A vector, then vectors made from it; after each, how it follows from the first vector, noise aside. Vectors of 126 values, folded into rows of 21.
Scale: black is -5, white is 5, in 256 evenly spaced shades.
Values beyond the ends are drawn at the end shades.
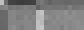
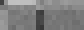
negated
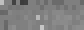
partly zeroed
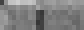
negated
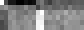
scaled up
